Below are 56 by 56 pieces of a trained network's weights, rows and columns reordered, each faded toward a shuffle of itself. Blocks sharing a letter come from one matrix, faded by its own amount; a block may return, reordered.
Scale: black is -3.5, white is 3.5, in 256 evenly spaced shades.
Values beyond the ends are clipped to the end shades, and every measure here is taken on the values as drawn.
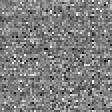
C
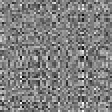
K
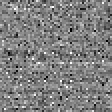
C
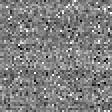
C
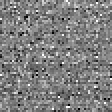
C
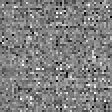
C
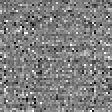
C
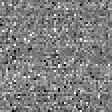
C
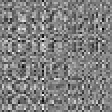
K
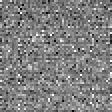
C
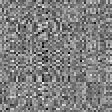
K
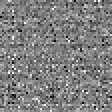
C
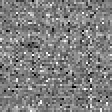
C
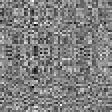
K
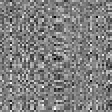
K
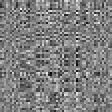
K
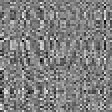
K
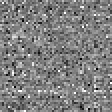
C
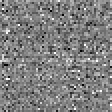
C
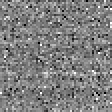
C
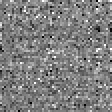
C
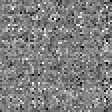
C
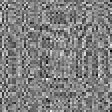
K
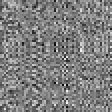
K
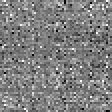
C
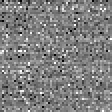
C
